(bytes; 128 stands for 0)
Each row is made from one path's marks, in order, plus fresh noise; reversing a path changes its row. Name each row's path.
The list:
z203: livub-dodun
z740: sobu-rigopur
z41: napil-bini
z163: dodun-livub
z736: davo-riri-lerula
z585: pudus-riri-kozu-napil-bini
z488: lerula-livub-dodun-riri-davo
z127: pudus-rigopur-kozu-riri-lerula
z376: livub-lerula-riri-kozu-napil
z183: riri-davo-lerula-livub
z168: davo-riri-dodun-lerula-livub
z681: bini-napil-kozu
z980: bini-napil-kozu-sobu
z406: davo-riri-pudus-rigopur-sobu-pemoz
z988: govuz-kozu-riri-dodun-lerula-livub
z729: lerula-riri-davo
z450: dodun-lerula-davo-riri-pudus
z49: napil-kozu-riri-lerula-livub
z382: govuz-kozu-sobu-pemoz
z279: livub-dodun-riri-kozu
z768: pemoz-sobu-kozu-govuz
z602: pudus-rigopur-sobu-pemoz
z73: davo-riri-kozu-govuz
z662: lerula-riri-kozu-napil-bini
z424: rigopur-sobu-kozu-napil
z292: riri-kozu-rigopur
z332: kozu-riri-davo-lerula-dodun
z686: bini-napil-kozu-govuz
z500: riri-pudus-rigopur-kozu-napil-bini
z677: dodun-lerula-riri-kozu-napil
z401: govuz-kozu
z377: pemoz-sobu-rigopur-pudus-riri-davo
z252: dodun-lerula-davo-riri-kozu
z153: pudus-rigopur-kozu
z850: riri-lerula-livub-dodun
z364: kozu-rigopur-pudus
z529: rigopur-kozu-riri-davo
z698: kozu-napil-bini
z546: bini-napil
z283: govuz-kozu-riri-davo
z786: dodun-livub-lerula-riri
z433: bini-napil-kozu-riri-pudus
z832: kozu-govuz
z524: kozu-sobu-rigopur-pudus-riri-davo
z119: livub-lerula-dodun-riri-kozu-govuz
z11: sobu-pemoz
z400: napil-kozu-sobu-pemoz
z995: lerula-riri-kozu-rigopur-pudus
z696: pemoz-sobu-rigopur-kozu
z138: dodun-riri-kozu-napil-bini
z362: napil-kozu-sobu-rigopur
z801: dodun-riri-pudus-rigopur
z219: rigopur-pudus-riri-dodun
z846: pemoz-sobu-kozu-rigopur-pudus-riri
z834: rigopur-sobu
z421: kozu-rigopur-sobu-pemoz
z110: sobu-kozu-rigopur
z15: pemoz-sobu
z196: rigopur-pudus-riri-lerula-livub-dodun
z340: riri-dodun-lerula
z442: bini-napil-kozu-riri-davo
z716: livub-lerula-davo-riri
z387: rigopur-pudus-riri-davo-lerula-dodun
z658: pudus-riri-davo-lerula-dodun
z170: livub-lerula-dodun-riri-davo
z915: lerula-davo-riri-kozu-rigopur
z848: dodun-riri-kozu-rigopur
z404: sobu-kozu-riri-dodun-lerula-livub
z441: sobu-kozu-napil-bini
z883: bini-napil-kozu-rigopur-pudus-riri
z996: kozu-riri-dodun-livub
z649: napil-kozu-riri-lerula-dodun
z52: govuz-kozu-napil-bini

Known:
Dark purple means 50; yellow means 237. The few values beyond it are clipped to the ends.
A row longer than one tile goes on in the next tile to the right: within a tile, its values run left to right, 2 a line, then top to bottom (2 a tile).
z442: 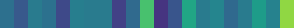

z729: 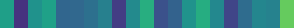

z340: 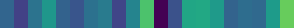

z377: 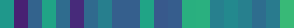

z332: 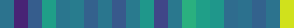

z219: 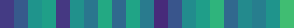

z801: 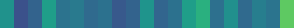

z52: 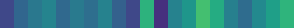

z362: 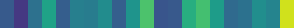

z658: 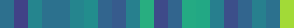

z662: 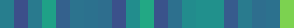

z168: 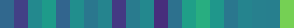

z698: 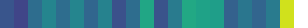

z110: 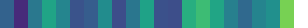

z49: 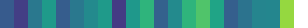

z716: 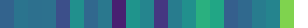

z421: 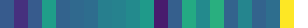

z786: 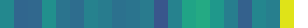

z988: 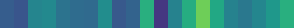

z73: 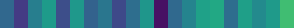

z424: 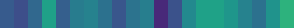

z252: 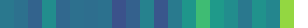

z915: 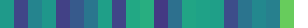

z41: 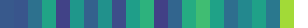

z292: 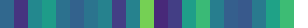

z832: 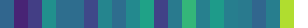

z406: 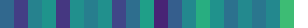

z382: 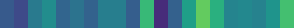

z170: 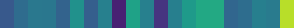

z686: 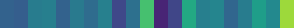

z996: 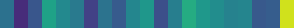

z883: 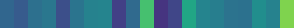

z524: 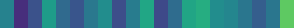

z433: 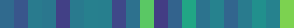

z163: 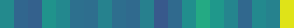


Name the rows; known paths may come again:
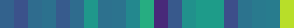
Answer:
z153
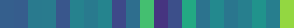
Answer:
z681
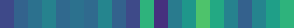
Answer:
z52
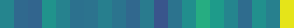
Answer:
z163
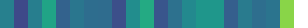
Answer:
z662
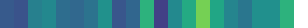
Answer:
z988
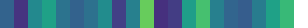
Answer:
z292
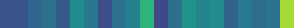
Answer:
z585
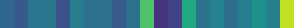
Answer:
z980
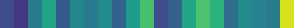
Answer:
z400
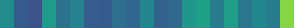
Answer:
z848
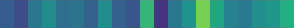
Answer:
z401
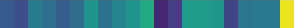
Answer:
z602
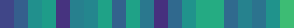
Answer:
z196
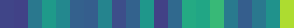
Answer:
z441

